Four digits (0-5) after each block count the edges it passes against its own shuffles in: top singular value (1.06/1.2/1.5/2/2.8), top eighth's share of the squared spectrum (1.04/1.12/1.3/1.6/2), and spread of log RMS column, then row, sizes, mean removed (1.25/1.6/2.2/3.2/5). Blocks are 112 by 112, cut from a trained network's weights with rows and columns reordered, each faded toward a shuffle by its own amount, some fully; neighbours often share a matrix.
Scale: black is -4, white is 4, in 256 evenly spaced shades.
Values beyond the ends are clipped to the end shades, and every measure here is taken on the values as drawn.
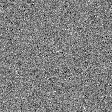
1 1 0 0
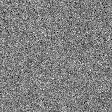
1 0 0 0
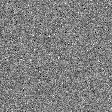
0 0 0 0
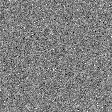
0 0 0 0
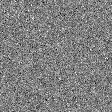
0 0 0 0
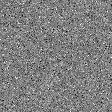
0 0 0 0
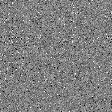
3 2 1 1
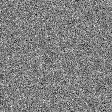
0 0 0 0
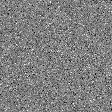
1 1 0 0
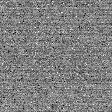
3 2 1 0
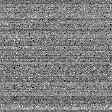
4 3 2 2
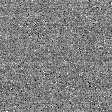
1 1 0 0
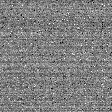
3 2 1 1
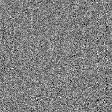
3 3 2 1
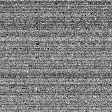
5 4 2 2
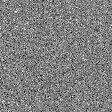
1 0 0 0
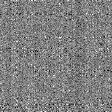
3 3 1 3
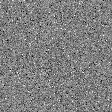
1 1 0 0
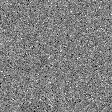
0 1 0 0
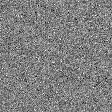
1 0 0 0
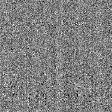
2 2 1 2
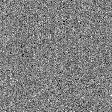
2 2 0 1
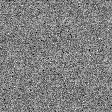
1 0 0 0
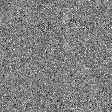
1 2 0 1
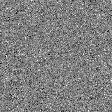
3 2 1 1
